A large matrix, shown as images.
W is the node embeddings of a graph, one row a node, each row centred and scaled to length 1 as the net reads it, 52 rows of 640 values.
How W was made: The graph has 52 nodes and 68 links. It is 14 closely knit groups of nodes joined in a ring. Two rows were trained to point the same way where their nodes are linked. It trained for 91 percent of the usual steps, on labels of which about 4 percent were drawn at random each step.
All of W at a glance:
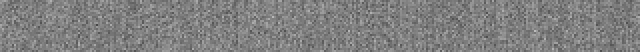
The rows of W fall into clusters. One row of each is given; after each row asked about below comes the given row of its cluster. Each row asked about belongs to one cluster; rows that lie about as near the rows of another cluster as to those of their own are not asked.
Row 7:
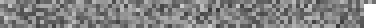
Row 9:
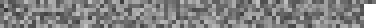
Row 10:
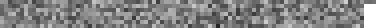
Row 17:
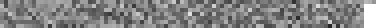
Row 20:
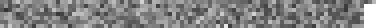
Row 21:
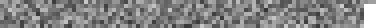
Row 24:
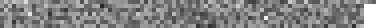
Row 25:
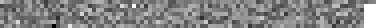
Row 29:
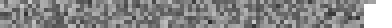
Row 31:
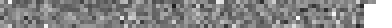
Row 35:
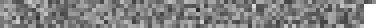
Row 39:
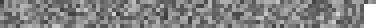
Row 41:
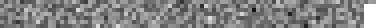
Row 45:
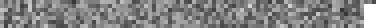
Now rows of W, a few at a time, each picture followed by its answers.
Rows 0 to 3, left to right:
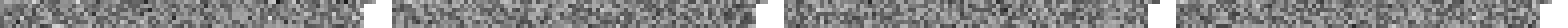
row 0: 25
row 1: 24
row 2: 9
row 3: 25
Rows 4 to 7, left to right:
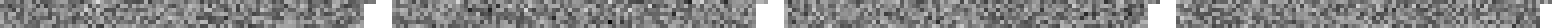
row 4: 25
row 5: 17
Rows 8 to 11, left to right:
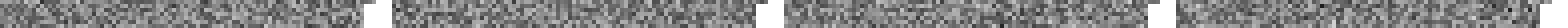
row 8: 25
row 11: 39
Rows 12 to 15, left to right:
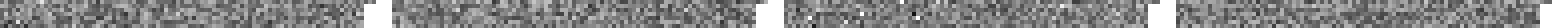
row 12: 31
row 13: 20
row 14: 9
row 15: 24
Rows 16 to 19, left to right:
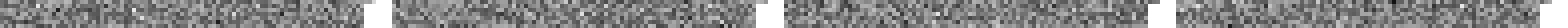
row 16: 17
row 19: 29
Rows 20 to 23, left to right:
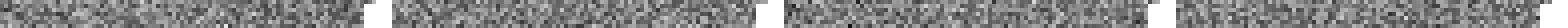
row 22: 24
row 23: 31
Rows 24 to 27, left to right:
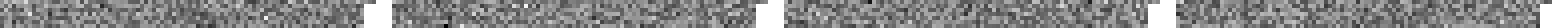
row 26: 41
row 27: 10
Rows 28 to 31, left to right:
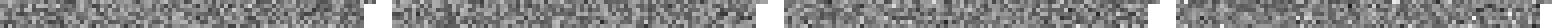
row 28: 7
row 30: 20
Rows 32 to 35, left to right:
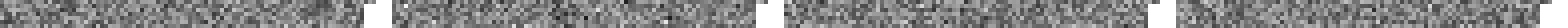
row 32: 39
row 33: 45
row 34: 10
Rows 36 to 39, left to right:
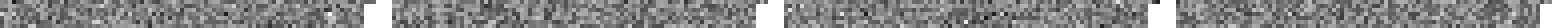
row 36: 35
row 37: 31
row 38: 24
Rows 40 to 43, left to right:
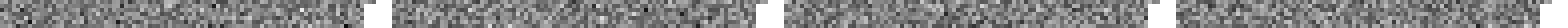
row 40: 21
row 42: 21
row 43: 41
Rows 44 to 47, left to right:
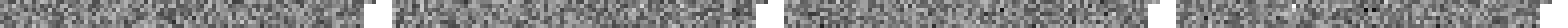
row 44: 45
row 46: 7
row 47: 45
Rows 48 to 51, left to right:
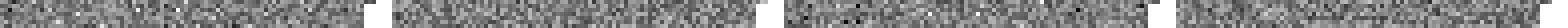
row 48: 10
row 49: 29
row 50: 9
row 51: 35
